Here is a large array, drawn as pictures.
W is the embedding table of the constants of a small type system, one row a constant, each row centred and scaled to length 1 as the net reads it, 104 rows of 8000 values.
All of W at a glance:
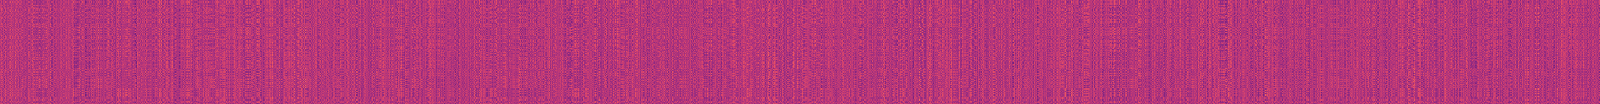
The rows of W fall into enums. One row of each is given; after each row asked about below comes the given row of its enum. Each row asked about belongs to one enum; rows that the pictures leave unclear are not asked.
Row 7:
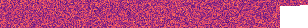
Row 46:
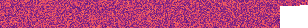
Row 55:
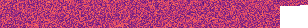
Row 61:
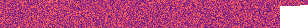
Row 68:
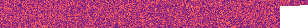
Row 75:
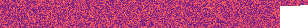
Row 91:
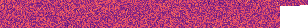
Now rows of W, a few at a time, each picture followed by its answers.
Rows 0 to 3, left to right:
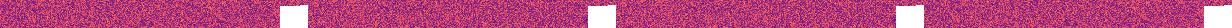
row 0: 75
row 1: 46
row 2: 46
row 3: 75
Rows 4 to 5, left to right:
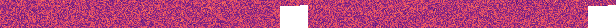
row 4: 75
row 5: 91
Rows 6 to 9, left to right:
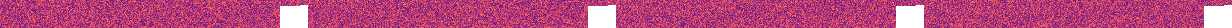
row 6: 75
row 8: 91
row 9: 55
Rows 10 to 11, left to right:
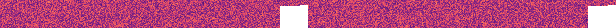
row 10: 55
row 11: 46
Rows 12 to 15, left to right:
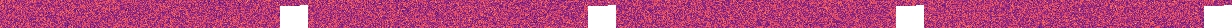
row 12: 91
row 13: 7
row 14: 75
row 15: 68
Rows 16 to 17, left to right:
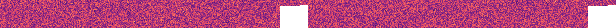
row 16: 7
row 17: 91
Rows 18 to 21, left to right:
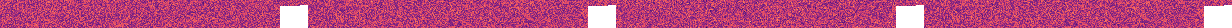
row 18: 55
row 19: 75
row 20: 7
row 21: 75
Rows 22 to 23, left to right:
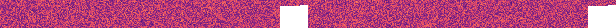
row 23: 55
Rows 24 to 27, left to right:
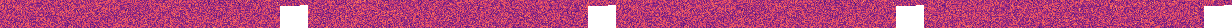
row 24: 91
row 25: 61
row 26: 91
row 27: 68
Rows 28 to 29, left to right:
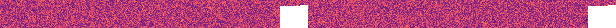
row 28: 75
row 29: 46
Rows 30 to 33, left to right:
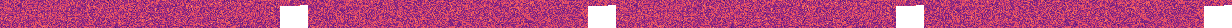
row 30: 68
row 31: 75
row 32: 68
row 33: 75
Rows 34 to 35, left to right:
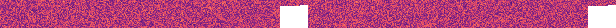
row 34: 75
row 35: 55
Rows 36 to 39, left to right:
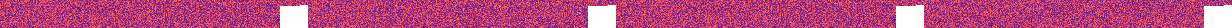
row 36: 46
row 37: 68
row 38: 46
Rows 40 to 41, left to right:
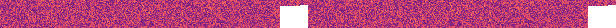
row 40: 75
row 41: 75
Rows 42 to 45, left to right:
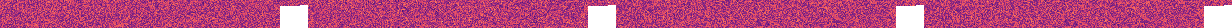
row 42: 55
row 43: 7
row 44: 75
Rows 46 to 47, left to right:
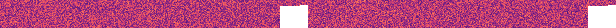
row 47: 61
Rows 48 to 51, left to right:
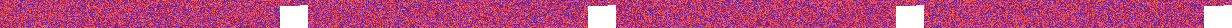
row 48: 68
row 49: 7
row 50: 75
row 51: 46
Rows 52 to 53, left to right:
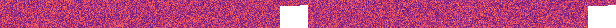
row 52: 55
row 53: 7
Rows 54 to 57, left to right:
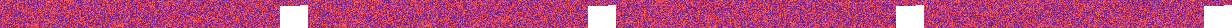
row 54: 55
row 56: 46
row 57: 91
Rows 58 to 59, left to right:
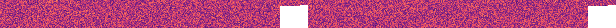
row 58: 61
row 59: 91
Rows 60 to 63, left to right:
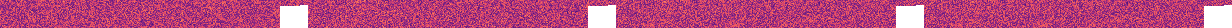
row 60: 75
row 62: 55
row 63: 55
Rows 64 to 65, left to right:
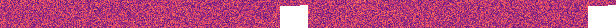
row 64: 7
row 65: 61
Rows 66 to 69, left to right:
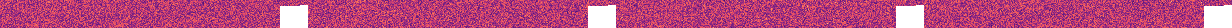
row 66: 55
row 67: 61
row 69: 91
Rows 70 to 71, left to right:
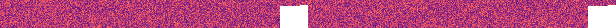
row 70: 46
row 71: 91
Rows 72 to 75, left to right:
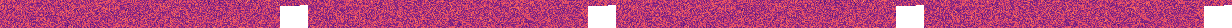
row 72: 91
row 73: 75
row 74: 91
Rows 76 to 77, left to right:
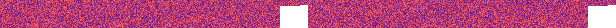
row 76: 55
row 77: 91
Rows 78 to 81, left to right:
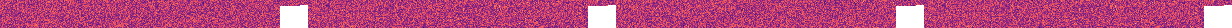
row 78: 55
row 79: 68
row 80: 91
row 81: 68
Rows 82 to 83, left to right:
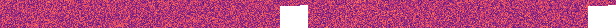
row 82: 55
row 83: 61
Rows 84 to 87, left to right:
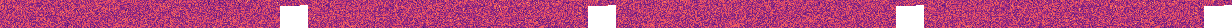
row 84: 91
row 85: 68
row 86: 55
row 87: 68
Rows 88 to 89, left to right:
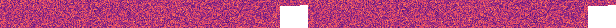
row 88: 7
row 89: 7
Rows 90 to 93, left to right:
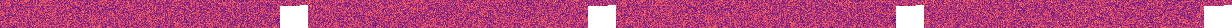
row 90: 46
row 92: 46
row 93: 7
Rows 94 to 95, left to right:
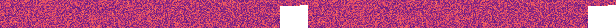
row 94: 46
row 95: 46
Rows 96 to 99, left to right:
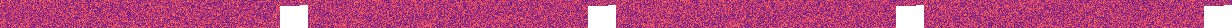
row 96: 7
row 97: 55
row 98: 55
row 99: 91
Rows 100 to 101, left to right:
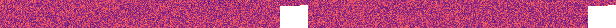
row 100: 91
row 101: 46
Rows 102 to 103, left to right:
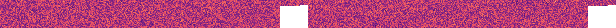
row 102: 75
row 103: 91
